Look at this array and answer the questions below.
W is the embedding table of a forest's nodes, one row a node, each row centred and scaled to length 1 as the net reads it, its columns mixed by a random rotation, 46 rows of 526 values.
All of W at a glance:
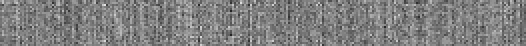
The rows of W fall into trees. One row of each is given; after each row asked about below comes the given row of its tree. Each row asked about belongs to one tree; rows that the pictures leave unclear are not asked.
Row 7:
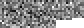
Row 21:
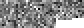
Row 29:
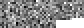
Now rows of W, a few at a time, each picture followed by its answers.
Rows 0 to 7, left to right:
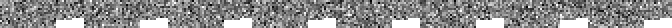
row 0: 21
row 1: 21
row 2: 21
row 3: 21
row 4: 29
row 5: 29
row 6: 21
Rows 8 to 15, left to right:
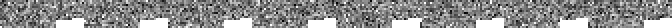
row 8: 29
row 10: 21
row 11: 21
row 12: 29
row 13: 7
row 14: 21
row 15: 7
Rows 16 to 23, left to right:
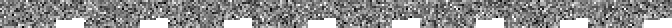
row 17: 21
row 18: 21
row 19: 29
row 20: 29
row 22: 29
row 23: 21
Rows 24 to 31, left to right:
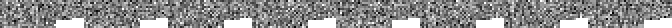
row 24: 21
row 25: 7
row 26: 29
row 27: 29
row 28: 7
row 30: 29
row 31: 21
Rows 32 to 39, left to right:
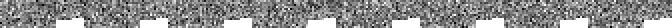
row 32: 21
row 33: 29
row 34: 21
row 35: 21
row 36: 29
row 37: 29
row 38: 29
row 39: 21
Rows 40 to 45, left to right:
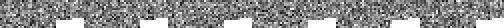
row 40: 29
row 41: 29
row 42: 29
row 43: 7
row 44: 21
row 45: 29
